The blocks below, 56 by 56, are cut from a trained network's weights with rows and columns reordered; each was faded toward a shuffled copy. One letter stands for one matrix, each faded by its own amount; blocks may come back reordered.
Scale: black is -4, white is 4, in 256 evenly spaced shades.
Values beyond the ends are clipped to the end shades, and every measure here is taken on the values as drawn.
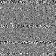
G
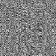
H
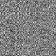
H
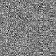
H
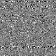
G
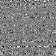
G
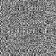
H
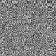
H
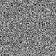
H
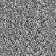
H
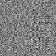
H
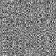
H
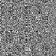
H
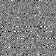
G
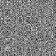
H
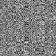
H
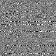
G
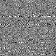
G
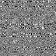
G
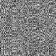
H
